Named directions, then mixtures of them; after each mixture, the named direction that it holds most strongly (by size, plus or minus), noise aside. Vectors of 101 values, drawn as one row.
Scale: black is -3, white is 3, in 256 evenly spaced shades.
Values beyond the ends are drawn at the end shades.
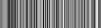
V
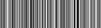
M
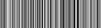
M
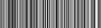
V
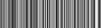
V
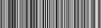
V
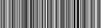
M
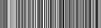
V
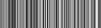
V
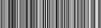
V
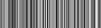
V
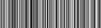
M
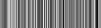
V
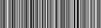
M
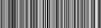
V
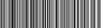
M
